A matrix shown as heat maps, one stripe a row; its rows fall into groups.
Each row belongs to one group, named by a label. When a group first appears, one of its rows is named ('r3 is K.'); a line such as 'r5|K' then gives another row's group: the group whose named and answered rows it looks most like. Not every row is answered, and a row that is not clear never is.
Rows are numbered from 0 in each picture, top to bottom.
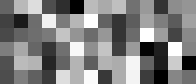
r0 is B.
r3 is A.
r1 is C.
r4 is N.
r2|C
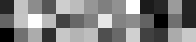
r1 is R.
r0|N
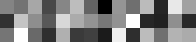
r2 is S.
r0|S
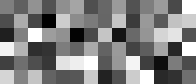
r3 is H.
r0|H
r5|B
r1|S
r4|N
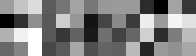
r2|B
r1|S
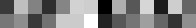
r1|C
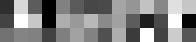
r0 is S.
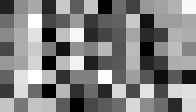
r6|S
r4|A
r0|S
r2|A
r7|B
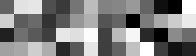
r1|H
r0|B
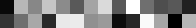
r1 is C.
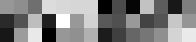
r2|S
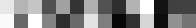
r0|B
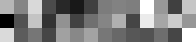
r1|S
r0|B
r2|H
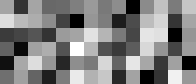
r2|C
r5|A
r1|B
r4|R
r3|C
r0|H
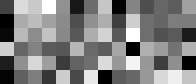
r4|R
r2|R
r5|S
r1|R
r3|H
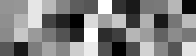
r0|R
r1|B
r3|C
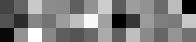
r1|C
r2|R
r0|R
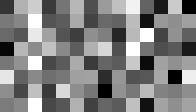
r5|H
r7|A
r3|R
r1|A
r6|S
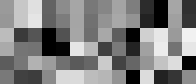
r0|N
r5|C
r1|N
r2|H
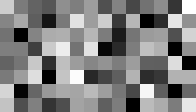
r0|H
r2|C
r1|A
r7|H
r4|N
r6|C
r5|A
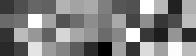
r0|C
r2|N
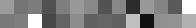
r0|H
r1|A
